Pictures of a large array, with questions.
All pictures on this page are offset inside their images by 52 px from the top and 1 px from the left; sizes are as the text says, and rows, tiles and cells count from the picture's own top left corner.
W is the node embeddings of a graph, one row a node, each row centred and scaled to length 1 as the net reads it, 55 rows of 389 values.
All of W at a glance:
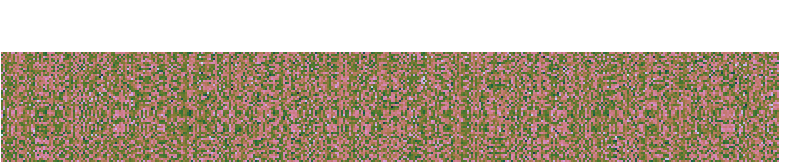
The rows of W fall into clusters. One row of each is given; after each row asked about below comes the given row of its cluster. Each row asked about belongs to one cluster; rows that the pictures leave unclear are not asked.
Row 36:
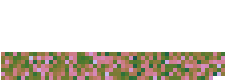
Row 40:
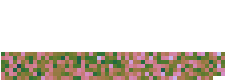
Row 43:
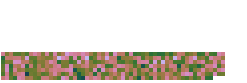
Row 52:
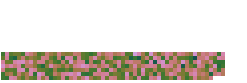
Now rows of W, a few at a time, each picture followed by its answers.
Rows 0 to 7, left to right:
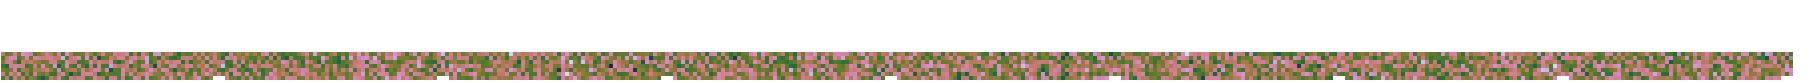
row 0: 36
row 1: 40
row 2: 43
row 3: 40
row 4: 40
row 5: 43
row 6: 52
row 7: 40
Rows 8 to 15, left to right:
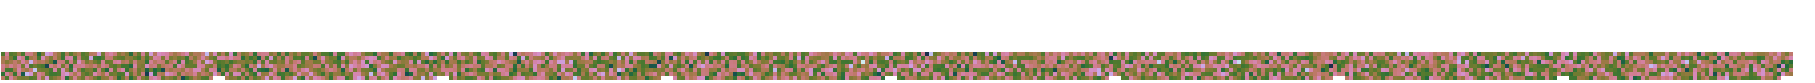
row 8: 52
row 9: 40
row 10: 43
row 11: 40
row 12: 52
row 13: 52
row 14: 43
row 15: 52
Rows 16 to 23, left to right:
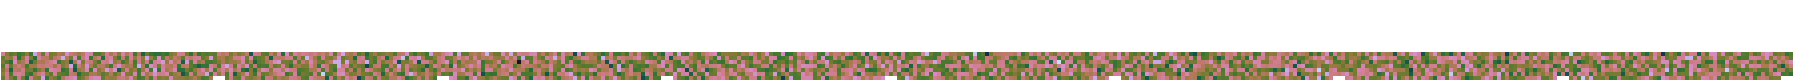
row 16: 43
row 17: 43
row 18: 43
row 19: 40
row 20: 52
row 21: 52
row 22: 36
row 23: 36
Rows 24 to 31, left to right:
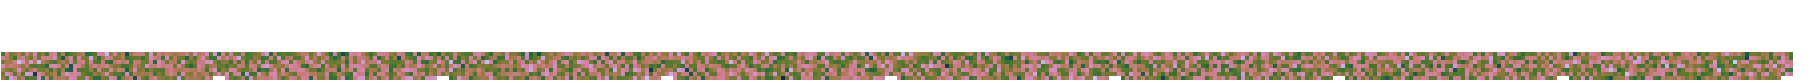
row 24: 52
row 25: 40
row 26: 52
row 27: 40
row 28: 40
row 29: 36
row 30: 36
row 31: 36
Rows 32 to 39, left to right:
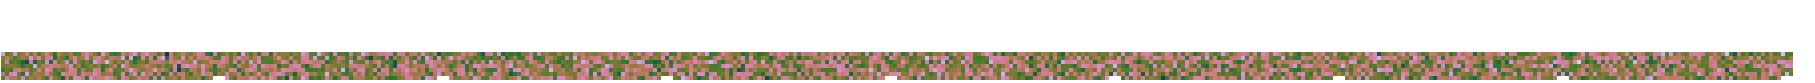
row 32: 36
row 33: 40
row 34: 40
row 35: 52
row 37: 36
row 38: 36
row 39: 36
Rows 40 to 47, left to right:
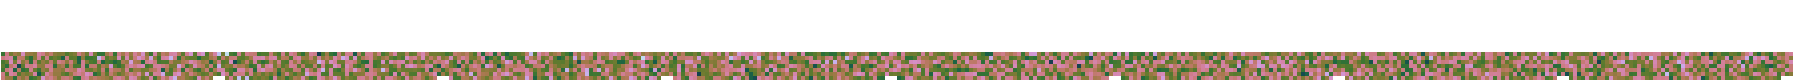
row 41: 36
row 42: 40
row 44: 52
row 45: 52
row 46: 36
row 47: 43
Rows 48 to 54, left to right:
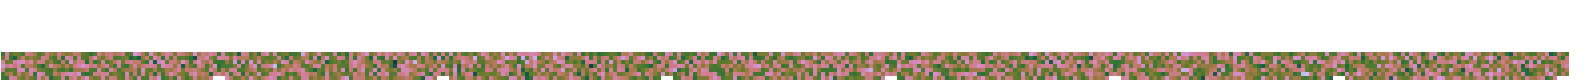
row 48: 52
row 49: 40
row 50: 43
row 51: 52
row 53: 43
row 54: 36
